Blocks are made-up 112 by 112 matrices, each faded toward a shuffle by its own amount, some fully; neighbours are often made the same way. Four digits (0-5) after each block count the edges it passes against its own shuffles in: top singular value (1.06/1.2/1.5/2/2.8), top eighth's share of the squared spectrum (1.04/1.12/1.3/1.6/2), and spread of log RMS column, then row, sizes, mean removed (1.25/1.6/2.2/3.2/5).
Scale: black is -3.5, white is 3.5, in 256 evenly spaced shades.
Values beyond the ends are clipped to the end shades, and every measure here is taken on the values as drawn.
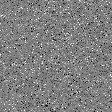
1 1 0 0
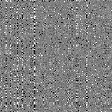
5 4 3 2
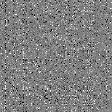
4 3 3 1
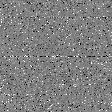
2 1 0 2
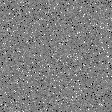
0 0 0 0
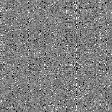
4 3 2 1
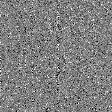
1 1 2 0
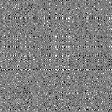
5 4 3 3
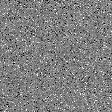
3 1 0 0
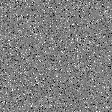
2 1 0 0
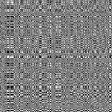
5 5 4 4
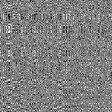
5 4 3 3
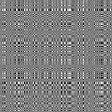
5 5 5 5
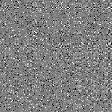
4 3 2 2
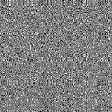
5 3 2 2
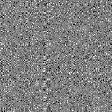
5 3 2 2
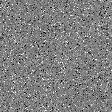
3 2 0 0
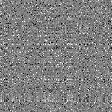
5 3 2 2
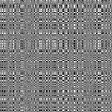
5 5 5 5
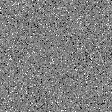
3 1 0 0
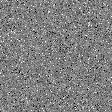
0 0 0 0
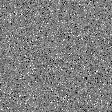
0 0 0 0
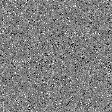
1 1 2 1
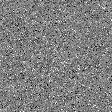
0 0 0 0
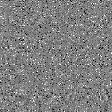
4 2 1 1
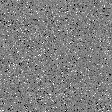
0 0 0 0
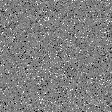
2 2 0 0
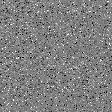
3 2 0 1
